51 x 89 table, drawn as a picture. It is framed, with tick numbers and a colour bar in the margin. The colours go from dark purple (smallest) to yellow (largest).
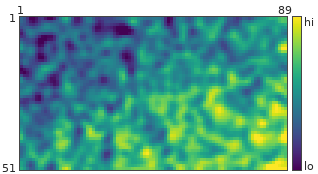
There are no lone odd cells. The bottom right is the ninth with the highest average. The field is mottled with small blotches. The halves do not mirror each other. Values rise toward the bottom right. There are no regular stripes.
